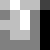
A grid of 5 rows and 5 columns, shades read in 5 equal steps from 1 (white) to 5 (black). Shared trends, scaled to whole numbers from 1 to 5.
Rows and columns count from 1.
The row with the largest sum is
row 5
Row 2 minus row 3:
1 0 0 0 0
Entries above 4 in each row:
0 1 1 1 1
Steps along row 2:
down down up up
